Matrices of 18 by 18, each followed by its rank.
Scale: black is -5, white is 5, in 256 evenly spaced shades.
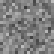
full rank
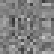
three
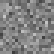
full rank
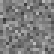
full rank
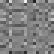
three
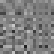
three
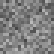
full rank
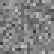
full rank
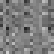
three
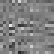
three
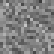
full rank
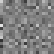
three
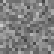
full rank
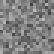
full rank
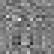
three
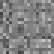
three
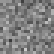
full rank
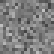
full rank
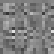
three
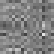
three
